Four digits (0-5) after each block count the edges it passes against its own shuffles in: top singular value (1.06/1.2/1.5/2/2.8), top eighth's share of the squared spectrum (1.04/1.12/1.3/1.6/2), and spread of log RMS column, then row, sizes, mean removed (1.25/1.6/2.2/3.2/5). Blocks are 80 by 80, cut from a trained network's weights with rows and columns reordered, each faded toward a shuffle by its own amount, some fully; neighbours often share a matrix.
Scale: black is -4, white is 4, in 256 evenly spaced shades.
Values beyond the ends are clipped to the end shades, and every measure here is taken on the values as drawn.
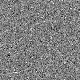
1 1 0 0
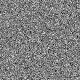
0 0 0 0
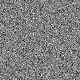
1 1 0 0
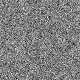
1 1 0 0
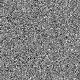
2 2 0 1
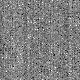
3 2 0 1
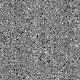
1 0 0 0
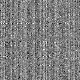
4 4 2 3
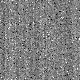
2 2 0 1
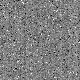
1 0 0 0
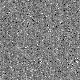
1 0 0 0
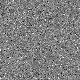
0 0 0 0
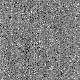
2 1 0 0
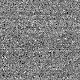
2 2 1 0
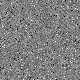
0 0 0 0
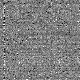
3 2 2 0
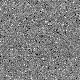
0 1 0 0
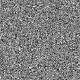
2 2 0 1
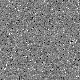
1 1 0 0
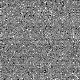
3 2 2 0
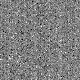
2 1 0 0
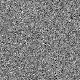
2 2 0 0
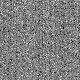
2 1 0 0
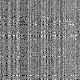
5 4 2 3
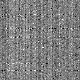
4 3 1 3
